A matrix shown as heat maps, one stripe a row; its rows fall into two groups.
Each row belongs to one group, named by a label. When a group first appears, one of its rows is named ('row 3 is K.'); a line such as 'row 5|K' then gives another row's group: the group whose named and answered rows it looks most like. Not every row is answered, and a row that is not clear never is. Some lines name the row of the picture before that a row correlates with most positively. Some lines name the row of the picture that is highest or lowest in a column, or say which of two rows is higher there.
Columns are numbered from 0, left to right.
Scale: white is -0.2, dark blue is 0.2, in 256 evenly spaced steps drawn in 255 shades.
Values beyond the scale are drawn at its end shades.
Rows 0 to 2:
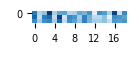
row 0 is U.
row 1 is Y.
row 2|Y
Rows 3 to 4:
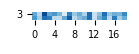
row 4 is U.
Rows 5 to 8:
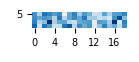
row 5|Y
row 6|Y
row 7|U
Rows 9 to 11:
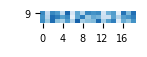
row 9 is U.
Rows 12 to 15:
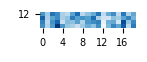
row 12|U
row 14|U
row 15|U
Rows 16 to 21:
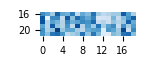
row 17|Y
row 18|Y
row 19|U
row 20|U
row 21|Y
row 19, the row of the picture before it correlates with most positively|12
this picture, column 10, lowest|19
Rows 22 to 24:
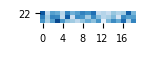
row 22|Y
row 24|U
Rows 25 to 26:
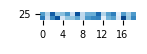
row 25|U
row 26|U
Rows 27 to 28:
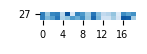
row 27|Y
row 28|Y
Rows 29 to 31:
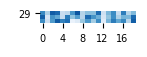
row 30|U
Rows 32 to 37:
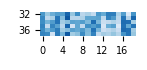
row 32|U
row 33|U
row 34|Y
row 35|U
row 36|Y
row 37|Y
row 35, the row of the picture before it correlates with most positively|30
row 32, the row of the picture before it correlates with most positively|31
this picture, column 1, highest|37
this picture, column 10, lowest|32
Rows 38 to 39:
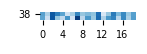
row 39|U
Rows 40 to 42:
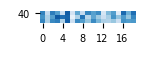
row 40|U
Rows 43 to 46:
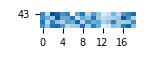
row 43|Y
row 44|Y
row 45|U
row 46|Y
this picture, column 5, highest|43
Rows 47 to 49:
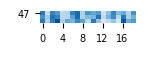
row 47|U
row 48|U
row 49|Y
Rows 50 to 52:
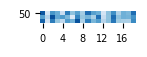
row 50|U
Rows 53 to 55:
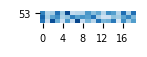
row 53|U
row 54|Y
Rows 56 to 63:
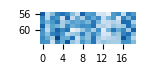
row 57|U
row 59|Y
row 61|Y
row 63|Y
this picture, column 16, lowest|56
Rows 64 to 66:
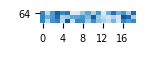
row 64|U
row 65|Y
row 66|Y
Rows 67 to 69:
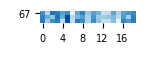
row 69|Y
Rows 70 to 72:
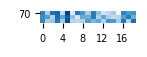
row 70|Y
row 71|Y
